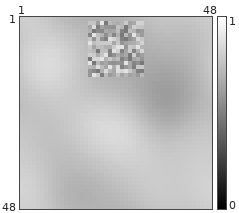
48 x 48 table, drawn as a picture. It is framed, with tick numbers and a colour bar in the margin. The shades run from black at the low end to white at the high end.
The top middle is the roughest part. In the top middle lies a patch that is rougher than the rest. The values are skewed, with a long tail toward low values.
